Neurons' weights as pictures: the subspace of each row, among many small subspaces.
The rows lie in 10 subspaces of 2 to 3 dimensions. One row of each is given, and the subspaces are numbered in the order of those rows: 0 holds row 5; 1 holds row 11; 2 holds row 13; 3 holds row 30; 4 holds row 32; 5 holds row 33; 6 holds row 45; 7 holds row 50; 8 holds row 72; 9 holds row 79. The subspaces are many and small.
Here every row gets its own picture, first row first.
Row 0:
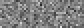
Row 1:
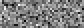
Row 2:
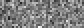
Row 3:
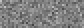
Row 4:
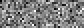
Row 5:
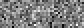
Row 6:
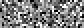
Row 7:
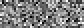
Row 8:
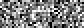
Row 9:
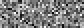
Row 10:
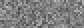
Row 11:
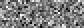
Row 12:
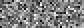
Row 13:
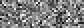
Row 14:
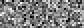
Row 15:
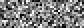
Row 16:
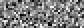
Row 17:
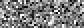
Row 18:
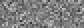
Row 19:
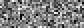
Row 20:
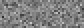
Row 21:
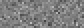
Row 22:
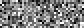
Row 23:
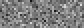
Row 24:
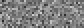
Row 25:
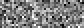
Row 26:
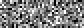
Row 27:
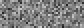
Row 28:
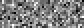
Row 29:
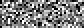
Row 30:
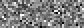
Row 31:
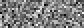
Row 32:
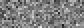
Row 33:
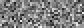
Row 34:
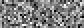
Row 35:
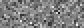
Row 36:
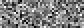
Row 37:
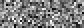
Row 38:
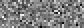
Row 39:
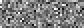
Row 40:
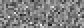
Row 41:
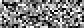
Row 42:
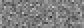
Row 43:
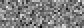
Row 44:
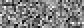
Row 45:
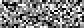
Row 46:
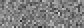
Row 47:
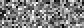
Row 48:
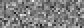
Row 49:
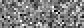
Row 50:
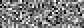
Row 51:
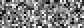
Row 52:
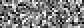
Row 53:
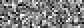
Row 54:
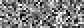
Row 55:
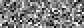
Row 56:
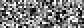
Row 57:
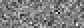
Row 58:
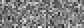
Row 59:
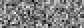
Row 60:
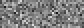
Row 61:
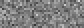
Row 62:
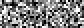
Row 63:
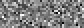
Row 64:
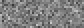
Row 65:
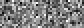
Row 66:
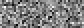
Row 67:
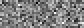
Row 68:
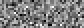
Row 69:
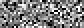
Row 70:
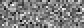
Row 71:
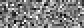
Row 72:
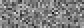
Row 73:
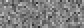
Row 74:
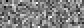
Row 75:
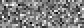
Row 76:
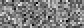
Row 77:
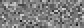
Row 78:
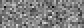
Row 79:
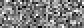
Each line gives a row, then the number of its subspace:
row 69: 6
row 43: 1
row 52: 9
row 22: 2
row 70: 5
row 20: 3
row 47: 4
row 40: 1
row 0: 2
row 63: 3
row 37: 5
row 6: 0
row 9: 8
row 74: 9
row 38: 3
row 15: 1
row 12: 2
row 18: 5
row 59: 1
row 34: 0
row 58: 6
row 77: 6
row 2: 3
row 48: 1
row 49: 0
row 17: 4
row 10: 1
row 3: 7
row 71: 5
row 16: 1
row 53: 9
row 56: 7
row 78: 7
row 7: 2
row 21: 4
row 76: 2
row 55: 5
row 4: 7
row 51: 4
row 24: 5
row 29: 7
